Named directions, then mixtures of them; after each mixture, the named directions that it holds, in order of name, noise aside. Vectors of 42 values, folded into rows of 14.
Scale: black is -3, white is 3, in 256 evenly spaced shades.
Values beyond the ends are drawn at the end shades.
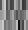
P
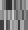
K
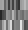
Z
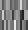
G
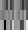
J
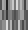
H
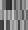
K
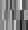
G, H, P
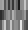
Z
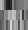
J, K, Z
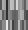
H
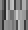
P
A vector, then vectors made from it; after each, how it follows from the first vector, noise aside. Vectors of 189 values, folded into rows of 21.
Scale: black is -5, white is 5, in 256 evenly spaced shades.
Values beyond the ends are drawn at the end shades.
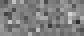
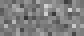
wrapped around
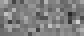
negated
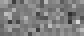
negated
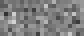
reversed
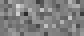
wrapped around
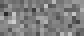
reversed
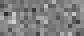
reversed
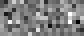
scaled up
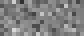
wrapped around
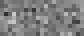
reversed
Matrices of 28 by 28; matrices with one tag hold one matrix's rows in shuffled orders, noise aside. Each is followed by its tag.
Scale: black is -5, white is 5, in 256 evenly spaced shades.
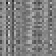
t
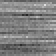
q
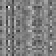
t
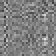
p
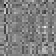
p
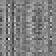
t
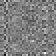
p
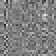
p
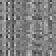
t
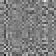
p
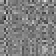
p
